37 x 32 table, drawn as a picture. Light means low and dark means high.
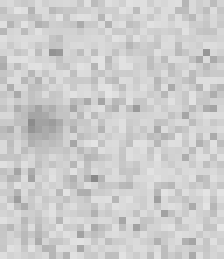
A single bump stands in the middle left. The ninth with the highest average is the middle left. There are no regular stripes. The values are skewed, with a long tail toward high values. Neither half mirrors the other.
